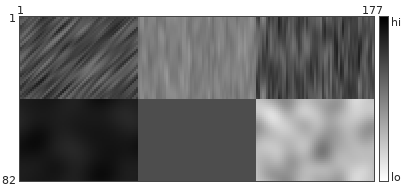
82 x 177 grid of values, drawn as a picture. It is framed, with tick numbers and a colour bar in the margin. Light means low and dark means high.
The table splits into 2 rows of 3 panels. Panel 1,1: high, slanting up to the right. Panel 1,2: middling, streaked downward, faint in contrast. Panel 1,3: high, streaked downward. Panel 2,1: very high, smooth, faint in contrast. Panel 2,2: high, flat. Panel 2,3: low, smooth.
